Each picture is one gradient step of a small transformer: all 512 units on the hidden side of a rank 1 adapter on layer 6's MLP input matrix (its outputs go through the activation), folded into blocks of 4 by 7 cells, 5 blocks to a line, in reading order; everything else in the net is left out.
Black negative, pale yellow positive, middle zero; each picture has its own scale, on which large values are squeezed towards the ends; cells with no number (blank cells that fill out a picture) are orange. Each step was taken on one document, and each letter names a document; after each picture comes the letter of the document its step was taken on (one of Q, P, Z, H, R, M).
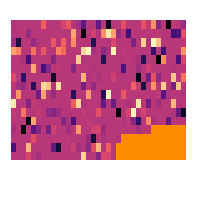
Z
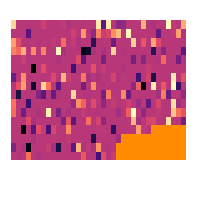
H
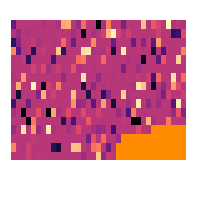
Z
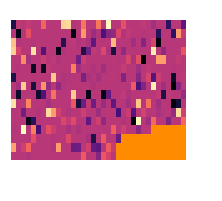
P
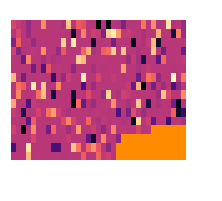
Z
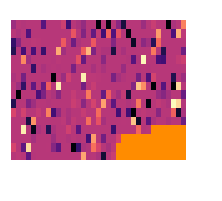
H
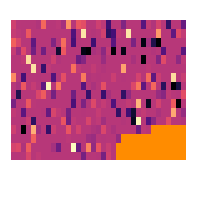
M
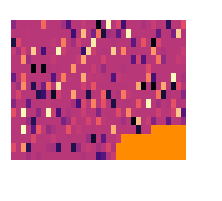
H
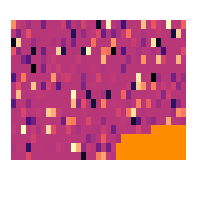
Z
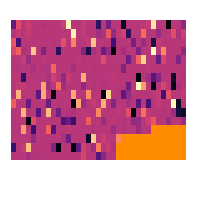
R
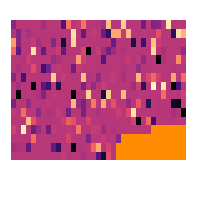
Z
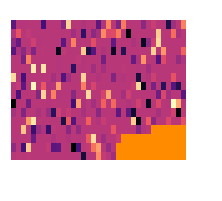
H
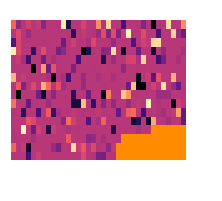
R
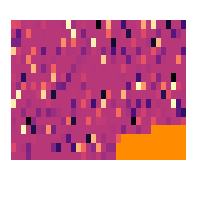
R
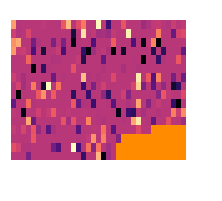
M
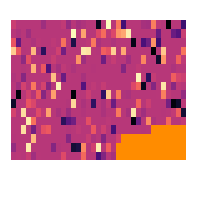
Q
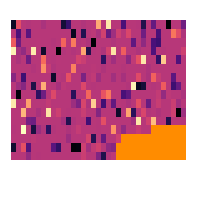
P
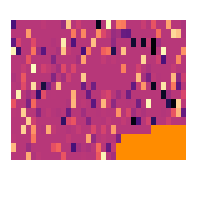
Q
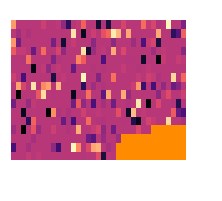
Z
